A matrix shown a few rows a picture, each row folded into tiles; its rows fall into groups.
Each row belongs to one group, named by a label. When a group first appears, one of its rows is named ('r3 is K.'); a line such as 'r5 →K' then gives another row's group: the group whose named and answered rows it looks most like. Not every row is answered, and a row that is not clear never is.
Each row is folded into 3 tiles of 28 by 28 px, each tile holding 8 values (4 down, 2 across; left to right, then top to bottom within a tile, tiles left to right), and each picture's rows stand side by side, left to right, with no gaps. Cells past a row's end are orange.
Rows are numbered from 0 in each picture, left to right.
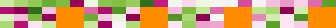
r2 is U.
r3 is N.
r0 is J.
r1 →J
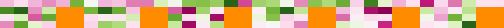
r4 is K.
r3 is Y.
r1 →N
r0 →N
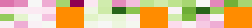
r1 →Y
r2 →Y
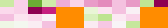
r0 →K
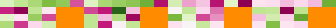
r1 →J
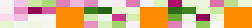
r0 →K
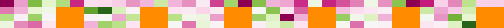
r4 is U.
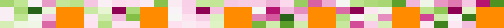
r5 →N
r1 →N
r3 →K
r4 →J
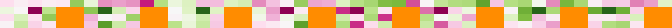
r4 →J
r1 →N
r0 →N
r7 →N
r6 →Y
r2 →Y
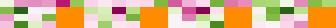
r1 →N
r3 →Y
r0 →N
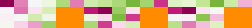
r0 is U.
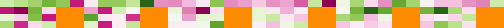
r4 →Y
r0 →J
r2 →K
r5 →N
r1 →J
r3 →U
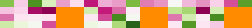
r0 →K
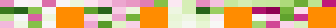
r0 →N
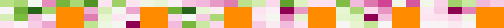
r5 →K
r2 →N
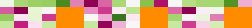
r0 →J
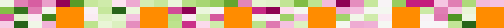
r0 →N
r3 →J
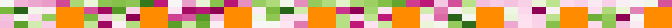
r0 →N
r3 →Y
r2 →K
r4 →J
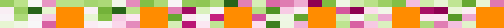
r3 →N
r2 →J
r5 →J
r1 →Y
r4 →J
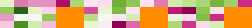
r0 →N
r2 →J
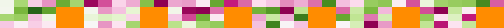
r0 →Y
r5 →J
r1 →U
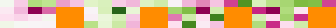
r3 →J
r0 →K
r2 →N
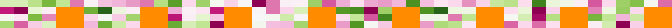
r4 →N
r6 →K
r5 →N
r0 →J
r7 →U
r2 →K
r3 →U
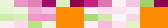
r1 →U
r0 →U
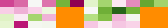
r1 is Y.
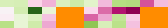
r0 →Y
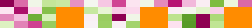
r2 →U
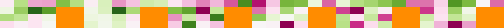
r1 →Y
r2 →N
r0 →Y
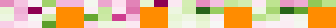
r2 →Y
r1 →U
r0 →K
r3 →Y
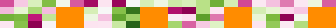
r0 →U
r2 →J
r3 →U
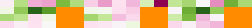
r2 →Y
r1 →U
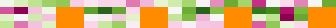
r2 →Y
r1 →N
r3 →N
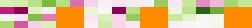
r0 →J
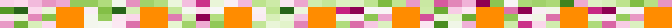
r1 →Y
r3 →Y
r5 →N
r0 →N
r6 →J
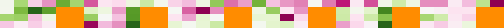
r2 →K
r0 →Y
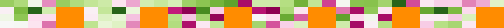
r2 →J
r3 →J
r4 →J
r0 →Y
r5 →N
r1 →Y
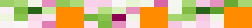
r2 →Y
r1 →U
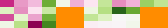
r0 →U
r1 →Y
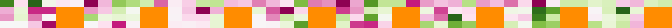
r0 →K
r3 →K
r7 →Y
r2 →K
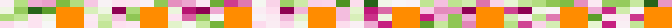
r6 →J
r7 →J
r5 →K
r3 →K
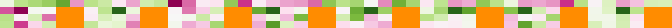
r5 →Y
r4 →Y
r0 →J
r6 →N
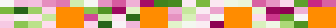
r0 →N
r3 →K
